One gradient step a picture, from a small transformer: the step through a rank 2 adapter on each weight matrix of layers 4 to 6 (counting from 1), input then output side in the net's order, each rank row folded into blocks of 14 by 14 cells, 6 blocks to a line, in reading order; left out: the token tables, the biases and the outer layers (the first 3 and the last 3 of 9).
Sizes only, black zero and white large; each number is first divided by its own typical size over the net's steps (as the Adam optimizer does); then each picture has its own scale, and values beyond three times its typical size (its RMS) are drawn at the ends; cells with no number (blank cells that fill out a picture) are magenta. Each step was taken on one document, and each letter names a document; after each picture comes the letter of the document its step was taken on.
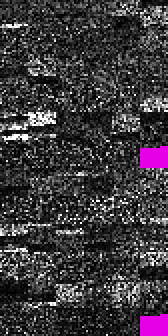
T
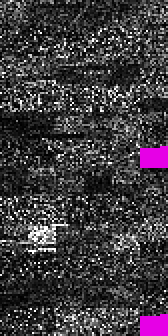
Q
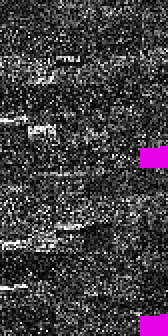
Q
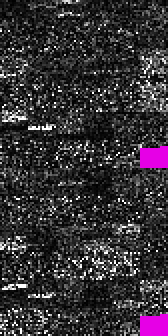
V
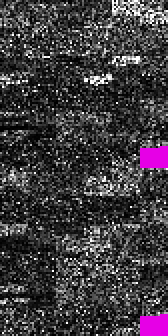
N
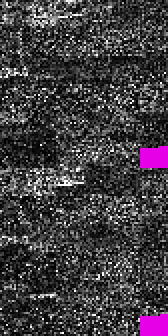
Q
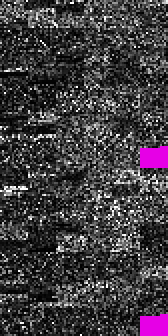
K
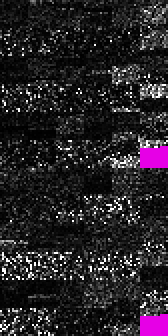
V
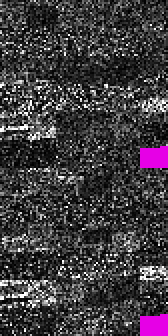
Q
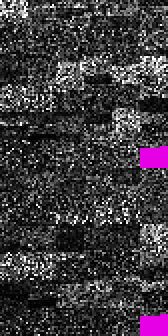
T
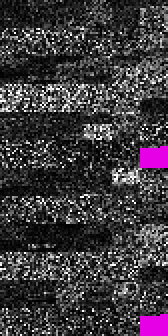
T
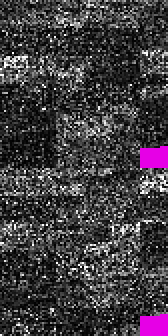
Q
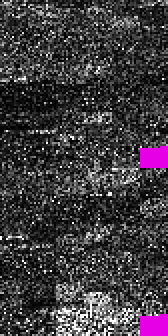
K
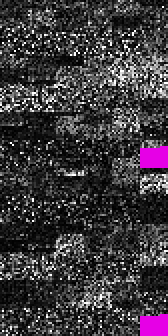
T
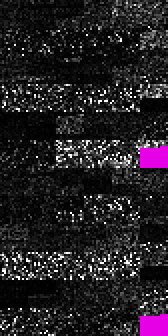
V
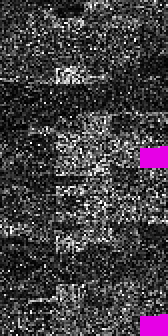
K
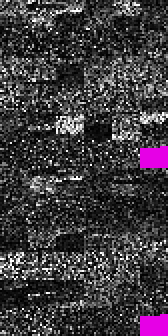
T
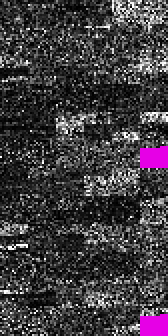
N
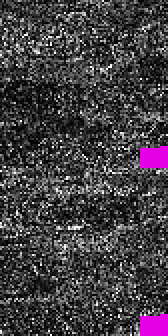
N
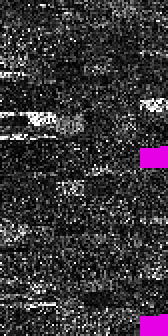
N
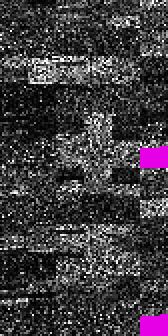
K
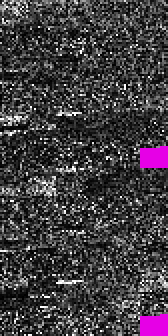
Q
